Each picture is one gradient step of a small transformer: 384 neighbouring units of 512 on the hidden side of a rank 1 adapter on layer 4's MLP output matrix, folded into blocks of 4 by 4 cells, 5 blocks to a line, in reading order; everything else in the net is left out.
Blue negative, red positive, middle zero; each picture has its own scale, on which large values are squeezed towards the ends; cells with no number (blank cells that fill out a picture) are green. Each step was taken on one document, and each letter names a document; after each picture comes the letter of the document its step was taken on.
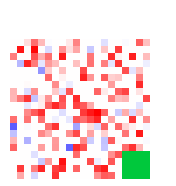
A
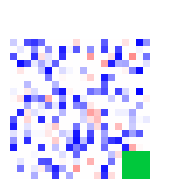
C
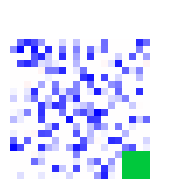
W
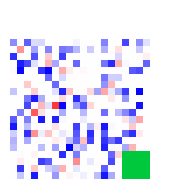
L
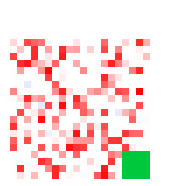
L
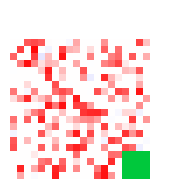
A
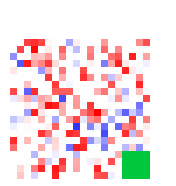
A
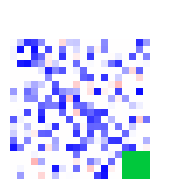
W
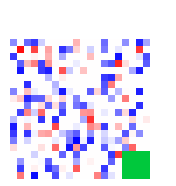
C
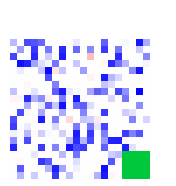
C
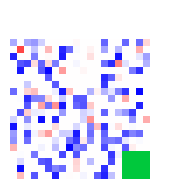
L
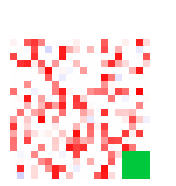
L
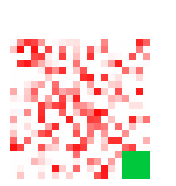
W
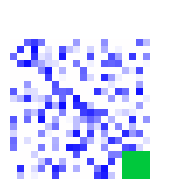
A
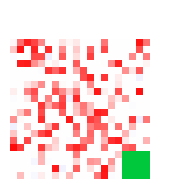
W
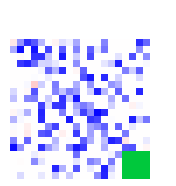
W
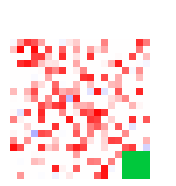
W
